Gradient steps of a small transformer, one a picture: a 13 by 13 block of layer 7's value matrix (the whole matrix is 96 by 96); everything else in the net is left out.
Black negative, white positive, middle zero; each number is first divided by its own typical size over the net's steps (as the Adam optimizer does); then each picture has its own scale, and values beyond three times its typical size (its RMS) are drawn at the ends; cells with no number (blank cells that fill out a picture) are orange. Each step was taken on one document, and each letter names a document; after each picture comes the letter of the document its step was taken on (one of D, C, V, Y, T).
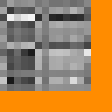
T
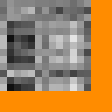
T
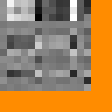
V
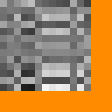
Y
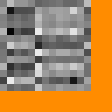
T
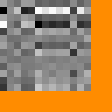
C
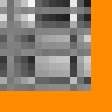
Y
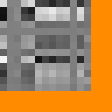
C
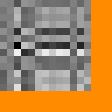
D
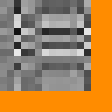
D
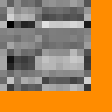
T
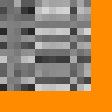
Y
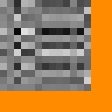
D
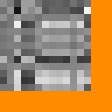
D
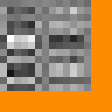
T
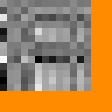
C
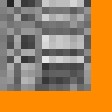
Y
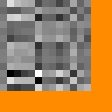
V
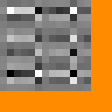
V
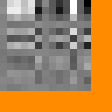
V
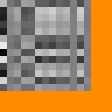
C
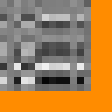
Y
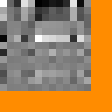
C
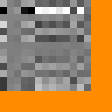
C
